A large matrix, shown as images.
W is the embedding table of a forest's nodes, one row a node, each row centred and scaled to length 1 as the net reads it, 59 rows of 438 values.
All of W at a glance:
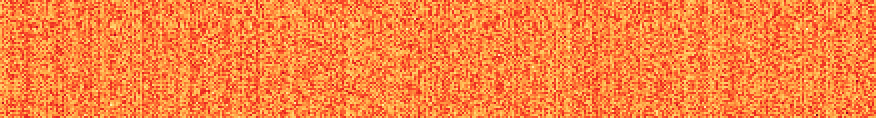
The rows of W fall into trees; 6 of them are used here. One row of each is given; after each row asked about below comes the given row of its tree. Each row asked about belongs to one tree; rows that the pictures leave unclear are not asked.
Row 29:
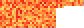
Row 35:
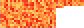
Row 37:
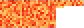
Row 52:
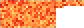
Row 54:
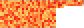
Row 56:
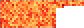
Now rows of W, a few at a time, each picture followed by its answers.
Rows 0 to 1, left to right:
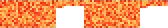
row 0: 52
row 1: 35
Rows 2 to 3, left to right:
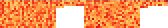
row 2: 37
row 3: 35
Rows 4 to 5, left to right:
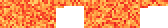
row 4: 37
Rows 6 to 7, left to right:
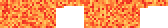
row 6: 35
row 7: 37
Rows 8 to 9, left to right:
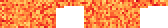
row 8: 56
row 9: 54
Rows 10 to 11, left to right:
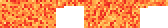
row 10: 35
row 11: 29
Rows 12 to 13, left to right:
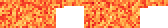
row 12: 29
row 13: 29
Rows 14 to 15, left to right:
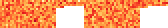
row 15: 54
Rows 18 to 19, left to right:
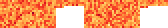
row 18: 29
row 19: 35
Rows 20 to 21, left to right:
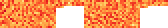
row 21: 35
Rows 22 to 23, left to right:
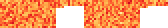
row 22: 54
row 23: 37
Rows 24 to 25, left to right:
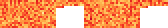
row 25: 56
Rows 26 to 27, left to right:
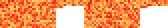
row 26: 52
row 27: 35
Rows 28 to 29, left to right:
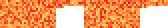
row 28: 54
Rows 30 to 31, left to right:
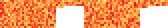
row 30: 37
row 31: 54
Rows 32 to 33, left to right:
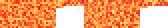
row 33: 37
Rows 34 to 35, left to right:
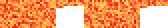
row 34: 35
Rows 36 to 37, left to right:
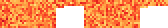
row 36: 56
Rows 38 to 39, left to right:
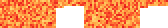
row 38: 52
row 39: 35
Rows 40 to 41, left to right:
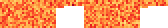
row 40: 54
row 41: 37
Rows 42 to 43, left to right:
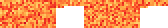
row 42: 54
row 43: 37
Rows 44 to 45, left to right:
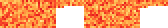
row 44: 54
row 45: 52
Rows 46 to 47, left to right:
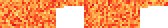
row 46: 54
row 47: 37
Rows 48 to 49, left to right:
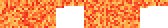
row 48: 35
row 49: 37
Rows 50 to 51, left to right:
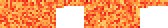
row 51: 29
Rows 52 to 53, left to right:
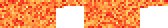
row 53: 35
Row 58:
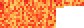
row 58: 37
